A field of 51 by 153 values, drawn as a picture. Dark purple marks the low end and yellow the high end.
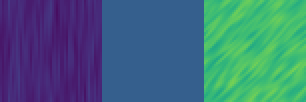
It is made of 1 by 3 panels. Panel 1,1: very low, streaked downward, faint in contrast. Panel 1,2: low, flat. Panel 1,3: high, slanting up to the right, faint in contrast.
